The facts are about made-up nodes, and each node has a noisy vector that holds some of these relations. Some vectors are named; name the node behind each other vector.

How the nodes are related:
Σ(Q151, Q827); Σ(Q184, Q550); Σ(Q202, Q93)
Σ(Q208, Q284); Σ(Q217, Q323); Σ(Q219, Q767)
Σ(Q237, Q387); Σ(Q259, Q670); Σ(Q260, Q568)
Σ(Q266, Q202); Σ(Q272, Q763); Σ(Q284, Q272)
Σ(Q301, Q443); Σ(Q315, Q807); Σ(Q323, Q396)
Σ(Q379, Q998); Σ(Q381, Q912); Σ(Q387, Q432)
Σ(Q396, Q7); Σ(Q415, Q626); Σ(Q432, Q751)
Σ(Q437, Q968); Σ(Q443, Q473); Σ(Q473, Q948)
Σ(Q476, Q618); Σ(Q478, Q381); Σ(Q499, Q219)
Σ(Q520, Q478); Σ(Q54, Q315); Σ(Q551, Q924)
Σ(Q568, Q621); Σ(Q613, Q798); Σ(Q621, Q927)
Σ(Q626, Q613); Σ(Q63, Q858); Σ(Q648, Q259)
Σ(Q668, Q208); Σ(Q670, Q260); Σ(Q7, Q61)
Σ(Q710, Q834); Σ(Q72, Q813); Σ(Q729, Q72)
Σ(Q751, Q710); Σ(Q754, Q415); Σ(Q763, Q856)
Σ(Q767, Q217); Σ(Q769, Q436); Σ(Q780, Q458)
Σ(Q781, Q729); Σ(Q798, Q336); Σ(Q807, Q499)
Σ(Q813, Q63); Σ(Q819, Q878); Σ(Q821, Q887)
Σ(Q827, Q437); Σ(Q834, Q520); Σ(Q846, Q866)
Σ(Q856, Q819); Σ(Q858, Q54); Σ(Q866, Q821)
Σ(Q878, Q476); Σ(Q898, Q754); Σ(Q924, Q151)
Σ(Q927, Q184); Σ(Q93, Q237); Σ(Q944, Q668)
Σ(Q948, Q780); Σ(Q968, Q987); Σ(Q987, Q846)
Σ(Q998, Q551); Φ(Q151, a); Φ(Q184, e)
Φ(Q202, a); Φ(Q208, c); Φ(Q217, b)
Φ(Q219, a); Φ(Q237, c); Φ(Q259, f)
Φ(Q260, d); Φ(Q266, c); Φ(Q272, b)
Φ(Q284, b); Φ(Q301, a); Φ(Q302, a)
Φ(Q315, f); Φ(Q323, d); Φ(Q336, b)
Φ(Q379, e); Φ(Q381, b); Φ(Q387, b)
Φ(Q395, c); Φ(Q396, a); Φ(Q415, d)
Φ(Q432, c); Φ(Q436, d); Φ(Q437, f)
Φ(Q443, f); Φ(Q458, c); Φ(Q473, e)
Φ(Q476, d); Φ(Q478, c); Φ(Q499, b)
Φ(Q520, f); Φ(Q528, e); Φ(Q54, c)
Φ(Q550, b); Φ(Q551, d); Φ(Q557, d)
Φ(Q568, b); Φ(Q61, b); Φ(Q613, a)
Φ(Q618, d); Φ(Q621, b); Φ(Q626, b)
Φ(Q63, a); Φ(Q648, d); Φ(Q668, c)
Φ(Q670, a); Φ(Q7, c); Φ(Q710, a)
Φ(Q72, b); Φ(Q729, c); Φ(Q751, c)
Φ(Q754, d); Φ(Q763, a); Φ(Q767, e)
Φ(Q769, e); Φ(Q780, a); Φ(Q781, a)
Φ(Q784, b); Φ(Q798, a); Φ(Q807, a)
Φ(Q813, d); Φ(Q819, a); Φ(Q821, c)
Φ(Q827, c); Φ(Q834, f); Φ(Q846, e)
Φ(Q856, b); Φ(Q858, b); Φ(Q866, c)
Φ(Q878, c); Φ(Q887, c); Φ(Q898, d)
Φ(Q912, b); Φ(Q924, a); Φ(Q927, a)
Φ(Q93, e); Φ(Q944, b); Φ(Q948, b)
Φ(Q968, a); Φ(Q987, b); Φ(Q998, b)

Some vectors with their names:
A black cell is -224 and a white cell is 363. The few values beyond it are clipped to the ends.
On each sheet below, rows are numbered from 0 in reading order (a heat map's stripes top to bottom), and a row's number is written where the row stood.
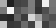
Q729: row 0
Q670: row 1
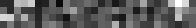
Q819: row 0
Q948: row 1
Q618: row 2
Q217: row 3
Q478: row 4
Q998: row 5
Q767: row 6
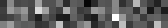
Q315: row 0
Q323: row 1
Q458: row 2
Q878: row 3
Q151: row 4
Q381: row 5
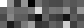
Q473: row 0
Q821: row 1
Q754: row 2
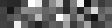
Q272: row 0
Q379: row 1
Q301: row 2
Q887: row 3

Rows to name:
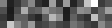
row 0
Q626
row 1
Q443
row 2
Q987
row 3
Q184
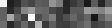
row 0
Q72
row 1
Q968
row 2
Q61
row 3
Q437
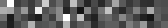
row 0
Q846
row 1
Q54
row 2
Q710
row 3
Q259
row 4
Q858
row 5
Q395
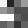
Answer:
Q781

